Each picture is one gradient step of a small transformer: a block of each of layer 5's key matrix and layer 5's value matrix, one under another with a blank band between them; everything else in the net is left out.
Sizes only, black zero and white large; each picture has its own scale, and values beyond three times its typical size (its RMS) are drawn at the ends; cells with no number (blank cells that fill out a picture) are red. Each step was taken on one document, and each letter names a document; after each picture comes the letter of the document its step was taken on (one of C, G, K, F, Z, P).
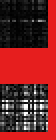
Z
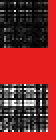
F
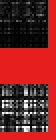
Z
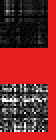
F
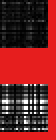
Z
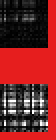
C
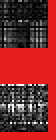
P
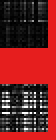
Z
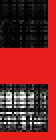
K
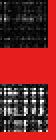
C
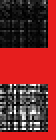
K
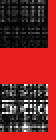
Z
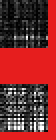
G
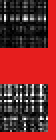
C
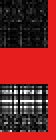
P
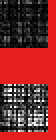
G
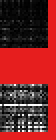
P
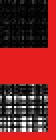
K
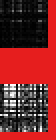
F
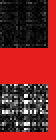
Z
